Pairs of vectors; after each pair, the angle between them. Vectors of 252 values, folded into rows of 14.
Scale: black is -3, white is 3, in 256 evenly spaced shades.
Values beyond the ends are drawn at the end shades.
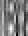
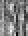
nearly parallel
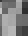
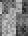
nearly parallel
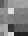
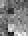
nearly opposite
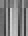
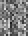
partly opposed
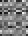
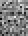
orthogonal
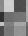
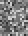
orthogonal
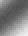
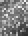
partly opposed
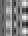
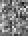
partly opposed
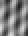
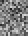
orthogonal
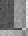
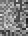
partly opposed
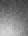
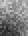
nearly opposite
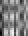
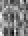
nearly opposite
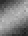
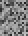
orthogonal
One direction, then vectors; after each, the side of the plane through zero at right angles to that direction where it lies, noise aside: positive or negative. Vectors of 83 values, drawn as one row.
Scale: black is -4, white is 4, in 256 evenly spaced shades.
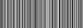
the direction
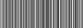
negative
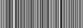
negative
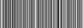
negative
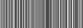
negative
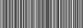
negative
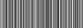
negative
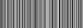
positive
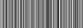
negative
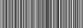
negative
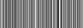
negative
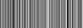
positive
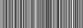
negative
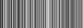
positive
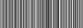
negative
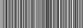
negative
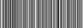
negative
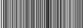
negative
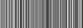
negative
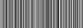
negative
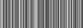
negative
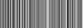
positive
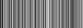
positive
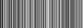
positive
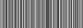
negative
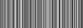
positive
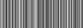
negative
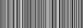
positive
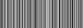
positive
